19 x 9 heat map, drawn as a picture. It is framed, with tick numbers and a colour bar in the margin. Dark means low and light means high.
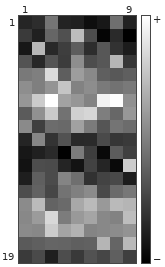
Ninth with the lowest average: top right. Calmest part: bottom middle. Stripes: horizontal, repeating 2 times. Average level on the scale: 40%.
